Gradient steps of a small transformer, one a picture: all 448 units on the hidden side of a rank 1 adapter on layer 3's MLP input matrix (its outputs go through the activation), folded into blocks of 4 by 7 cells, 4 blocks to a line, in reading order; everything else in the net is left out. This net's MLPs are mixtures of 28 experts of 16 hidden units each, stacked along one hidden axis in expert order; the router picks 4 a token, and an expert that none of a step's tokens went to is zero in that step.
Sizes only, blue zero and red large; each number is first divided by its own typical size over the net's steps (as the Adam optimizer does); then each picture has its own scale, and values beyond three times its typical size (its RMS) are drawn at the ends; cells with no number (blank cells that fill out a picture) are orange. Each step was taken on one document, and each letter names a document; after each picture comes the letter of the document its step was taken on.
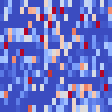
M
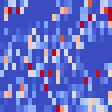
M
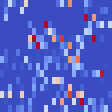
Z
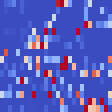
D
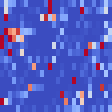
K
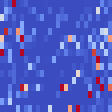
K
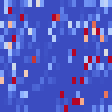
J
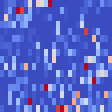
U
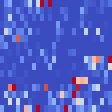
U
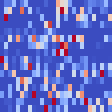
M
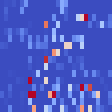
Z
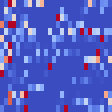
J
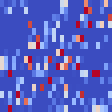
D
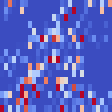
D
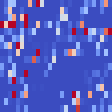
J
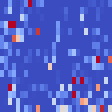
U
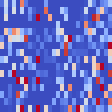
M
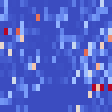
K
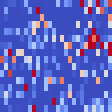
M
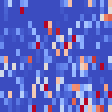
M
